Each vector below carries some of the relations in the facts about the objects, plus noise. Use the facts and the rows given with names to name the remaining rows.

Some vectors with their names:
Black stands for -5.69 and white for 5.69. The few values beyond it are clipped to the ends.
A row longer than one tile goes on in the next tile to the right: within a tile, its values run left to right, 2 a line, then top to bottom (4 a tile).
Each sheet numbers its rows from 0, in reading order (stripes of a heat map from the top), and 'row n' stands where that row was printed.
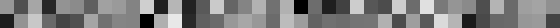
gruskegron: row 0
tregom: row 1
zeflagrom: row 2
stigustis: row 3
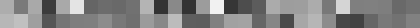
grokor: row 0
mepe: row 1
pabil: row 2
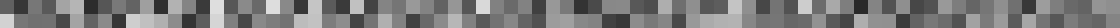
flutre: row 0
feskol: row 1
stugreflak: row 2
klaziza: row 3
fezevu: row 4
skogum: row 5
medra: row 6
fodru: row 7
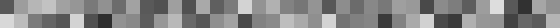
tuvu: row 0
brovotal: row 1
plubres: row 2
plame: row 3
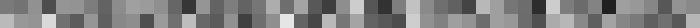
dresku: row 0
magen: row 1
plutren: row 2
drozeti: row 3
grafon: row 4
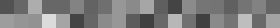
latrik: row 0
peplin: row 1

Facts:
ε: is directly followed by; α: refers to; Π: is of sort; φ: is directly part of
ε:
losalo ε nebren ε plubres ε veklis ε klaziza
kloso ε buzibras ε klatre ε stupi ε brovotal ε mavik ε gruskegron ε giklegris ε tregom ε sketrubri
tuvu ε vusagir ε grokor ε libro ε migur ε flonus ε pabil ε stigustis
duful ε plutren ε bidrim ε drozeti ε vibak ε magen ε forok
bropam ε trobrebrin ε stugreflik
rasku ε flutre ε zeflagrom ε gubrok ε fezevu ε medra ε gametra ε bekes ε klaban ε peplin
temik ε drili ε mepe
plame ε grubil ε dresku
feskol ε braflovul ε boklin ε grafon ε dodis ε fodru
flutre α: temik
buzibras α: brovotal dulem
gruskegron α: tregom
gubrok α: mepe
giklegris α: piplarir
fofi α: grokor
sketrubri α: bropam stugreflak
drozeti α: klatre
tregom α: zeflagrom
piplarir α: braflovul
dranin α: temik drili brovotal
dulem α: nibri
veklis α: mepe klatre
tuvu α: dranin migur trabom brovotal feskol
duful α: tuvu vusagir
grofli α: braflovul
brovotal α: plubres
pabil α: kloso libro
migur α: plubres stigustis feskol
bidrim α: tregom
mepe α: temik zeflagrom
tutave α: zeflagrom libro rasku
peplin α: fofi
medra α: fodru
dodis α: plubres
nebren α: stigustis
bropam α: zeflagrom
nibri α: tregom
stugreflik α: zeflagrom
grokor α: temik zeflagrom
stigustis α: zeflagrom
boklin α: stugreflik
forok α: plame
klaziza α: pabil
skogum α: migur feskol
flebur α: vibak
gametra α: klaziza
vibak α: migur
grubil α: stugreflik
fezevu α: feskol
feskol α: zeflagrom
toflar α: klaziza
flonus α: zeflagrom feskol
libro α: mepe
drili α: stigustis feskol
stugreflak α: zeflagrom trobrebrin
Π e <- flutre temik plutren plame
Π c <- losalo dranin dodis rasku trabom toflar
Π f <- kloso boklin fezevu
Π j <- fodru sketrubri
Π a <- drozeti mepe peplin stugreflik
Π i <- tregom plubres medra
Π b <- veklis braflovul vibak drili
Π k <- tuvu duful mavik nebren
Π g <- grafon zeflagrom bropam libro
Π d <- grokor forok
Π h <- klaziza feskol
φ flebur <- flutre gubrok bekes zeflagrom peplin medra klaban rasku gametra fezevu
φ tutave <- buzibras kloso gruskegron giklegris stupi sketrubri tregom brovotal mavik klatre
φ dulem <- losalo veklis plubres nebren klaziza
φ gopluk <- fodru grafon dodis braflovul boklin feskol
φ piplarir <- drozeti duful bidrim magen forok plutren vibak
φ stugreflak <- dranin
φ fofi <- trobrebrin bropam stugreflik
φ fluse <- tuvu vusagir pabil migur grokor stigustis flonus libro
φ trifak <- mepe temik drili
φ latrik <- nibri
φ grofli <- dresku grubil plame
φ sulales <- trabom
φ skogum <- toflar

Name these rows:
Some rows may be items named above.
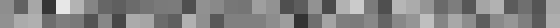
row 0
libro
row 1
trabom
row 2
kloso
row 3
boklin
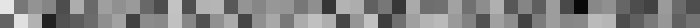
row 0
stigustis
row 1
buzibras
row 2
bidrim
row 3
nebren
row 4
flebur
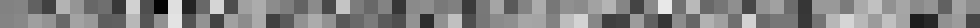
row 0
drozeti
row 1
tutave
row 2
klaziza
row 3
sketrubri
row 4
migur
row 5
braflovul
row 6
fluse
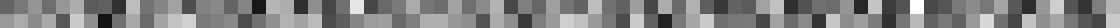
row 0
duful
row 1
piplarir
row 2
stugreflik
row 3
nebren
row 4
drili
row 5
flutre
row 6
bropam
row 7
plutren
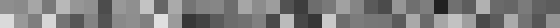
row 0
vusagir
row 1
flonus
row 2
rasku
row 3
gubrok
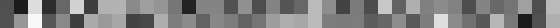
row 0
tutave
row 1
forok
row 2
skogum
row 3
vibak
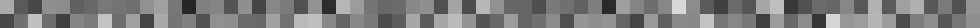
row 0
peplin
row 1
forok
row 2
veklis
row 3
nibri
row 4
mavik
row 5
flutre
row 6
grubil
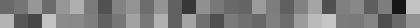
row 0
losalo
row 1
fodru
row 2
piplarir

